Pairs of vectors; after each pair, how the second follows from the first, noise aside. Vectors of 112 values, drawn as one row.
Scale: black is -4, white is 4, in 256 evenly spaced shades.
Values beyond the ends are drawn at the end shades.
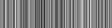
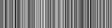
negated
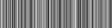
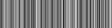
reversed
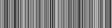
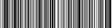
scaled up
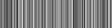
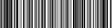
scaled up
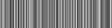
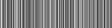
shuffled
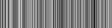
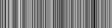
copied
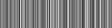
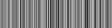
negated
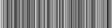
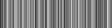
negated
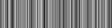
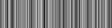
copied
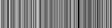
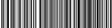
scaled up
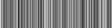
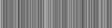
shrunk
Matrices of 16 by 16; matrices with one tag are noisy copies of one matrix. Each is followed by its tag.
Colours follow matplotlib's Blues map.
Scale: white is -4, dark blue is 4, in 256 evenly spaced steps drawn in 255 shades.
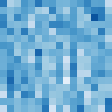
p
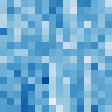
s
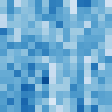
s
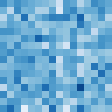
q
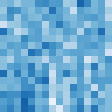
s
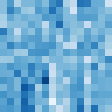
s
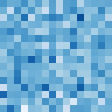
q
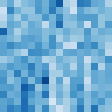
s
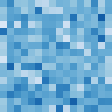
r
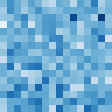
r
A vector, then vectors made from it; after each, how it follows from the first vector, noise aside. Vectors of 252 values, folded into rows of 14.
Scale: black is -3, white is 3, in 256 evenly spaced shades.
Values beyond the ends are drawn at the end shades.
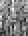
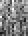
copied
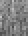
shrunk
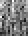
copied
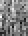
copied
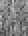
shrunk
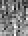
reversed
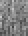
shrunk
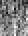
reversed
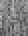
shrunk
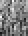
copied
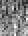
reversed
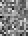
sign-scrambled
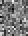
sign-scrambled
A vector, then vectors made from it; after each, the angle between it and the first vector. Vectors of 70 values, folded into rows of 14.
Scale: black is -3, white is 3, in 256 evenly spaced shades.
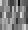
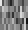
partly aligned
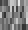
nearly opposite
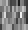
nearly parallel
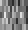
nearly parallel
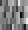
nearly opposite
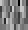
partly aligned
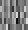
orthogonal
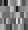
partly opposed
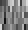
partly opposed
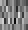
orthogonal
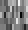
nearly opposite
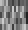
nearly parallel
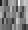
nearly opposite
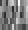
nearly opposite
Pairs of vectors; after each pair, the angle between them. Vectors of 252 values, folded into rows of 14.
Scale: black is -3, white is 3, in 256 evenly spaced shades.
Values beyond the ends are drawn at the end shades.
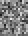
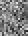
orthogonal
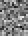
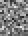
nearly opposite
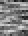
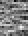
nearly parallel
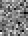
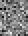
orthogonal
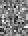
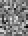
nearly opposite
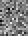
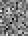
nearly opposite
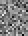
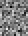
orthogonal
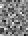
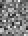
nearly opposite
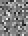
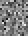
nearly opposite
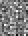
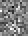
orthogonal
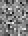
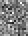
nearly opposite
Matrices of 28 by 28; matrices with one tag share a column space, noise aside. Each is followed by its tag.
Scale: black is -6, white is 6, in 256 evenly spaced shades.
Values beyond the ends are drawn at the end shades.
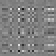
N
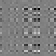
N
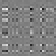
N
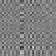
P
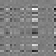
N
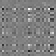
N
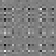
N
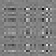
N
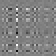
N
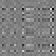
N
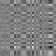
P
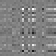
N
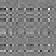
N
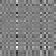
P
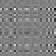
N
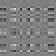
N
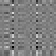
P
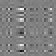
N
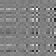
N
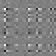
N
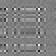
N
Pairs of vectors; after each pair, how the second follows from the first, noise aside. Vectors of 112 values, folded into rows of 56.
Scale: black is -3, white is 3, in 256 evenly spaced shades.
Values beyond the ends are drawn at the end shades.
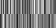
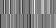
partly zeroed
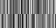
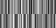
negated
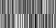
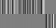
partly zeroed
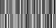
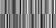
negated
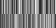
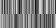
negated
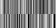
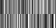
negated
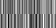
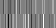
partly zeroed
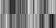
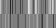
partly zeroed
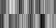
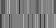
partly zeroed
